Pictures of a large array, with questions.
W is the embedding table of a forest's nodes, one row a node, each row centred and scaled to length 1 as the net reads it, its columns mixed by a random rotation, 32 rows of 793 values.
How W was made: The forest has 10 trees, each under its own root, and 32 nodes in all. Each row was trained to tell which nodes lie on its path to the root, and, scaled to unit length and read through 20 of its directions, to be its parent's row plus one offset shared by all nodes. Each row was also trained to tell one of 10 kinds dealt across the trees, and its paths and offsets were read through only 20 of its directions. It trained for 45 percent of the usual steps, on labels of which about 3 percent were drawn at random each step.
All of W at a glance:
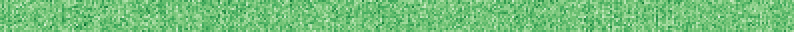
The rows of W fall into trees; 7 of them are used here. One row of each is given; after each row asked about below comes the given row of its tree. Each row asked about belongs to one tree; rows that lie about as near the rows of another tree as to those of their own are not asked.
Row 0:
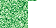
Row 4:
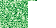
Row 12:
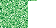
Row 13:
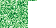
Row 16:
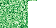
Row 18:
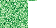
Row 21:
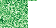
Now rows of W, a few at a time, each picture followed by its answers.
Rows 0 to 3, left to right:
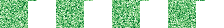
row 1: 0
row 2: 4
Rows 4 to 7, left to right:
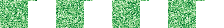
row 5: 13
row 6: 21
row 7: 13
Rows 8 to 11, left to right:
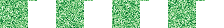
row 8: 18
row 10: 18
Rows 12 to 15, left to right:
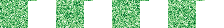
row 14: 16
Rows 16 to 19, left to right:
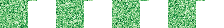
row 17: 21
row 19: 12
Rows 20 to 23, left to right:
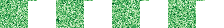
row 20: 12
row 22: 16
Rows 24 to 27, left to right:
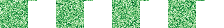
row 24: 16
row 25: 16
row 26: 13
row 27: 0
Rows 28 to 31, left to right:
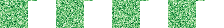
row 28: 0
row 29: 21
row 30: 13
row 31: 4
